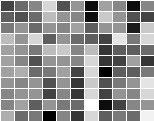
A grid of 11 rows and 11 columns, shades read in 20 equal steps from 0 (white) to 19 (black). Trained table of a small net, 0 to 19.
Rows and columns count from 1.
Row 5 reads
7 8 10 5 4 9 5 15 12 12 11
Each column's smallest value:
5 6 3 3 4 7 0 4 2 7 1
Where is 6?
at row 7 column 2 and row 11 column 1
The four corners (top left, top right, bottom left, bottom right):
14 9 6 1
